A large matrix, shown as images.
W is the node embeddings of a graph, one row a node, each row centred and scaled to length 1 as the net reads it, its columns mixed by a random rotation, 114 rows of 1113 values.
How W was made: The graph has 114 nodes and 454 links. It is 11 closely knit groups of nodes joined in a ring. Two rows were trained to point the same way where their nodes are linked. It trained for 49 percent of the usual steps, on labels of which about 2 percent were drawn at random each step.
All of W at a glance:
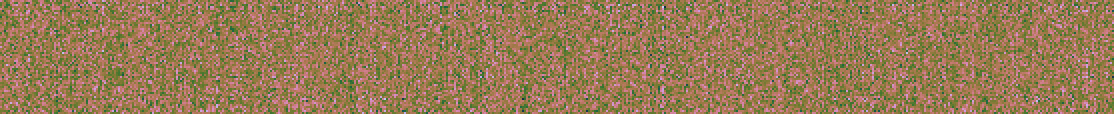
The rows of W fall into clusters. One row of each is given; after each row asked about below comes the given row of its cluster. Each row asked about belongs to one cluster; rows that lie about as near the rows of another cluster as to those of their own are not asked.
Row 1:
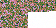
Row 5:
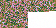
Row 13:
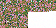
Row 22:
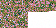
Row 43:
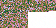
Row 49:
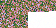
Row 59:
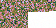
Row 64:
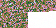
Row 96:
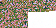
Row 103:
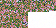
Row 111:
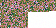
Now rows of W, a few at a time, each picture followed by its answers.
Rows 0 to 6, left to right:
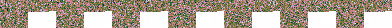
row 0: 59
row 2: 22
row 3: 111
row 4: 5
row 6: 59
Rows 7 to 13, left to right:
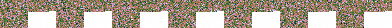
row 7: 59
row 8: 59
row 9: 64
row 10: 103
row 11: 103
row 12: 59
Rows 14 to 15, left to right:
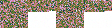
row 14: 1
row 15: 43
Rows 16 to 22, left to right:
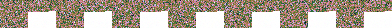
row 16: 22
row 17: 5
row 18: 13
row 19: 5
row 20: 111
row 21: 96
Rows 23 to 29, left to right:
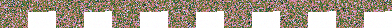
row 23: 43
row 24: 96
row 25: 5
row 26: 59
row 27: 96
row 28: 1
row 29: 59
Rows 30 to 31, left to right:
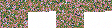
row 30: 103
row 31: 1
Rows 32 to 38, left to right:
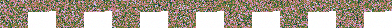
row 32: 1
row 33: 22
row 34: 1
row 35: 111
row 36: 49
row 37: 5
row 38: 96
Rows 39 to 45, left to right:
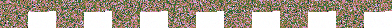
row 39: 13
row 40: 103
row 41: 13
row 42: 49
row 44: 43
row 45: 13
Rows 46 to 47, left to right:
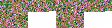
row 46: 49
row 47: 59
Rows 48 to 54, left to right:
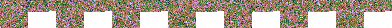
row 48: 64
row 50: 59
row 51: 5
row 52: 13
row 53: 22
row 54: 103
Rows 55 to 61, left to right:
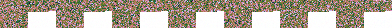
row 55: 64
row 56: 96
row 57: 13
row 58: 103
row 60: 103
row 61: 43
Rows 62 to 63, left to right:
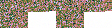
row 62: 111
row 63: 13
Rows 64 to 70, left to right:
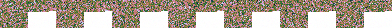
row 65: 103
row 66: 1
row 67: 64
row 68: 22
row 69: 49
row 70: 96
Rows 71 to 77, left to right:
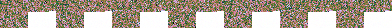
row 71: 49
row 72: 49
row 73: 103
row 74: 13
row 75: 49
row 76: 103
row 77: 103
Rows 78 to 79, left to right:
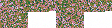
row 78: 64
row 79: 49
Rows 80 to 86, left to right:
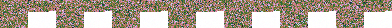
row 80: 43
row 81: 1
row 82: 43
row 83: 13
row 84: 5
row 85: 49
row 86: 64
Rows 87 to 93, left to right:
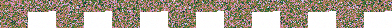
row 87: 5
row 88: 64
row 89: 59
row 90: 64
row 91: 96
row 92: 1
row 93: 64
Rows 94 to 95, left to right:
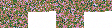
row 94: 13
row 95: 22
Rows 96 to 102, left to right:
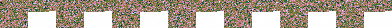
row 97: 22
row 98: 111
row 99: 111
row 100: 96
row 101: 1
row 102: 1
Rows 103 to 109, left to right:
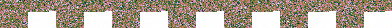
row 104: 64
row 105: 103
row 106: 49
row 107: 64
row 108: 13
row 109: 111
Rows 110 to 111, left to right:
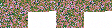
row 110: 111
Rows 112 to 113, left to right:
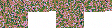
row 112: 5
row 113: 96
